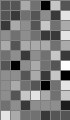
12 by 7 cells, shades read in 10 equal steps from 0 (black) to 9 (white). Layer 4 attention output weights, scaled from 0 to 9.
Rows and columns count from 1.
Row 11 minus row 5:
-2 2 -4 -1 -1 1 -5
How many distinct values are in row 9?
6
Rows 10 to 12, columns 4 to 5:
8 6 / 5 5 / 4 2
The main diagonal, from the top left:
3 2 5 4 6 7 9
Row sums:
26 27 33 30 37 29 30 28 30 40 27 30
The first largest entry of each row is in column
6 7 5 7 1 6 7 6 7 4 2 1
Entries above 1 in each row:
6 7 7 7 7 7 6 6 6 7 6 7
